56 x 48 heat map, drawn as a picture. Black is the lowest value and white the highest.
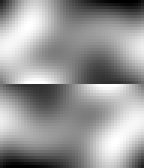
Slope: none. Symmetry: a half turn. Lone odd cells: none.
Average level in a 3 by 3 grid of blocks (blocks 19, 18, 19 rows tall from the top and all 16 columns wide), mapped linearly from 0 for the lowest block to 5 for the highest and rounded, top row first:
500 | 202 | 005
